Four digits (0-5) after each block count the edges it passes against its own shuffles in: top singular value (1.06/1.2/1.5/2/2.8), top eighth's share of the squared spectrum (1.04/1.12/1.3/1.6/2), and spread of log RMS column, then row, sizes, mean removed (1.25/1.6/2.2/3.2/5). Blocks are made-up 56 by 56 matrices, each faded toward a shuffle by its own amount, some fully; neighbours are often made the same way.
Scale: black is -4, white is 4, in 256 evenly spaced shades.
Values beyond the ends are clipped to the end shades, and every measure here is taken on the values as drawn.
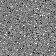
0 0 0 0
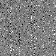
1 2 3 0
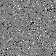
0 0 0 0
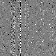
3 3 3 0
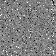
1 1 1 0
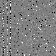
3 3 2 0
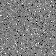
0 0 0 0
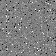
1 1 0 0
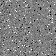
0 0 1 0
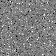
0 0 0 0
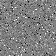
0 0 0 0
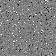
0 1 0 0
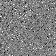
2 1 0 0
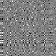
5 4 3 3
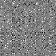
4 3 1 1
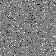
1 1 0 0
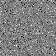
2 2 0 0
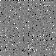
2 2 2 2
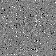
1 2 1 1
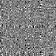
3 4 2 2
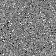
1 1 0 0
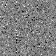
1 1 1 0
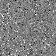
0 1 1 0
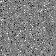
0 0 1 0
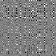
4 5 3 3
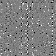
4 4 2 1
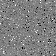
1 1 0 0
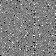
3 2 1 0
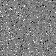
1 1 0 0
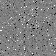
2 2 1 0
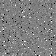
3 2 1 0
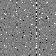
4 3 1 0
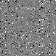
3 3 2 0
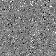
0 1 0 1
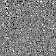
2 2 2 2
